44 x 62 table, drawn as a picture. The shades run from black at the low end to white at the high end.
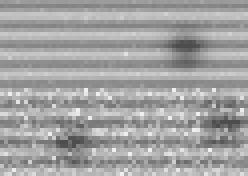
Dips: three. Seam: horizontal, 50% of the way down, the top part calmer. Stripes: horizontal, repeating 9 times.
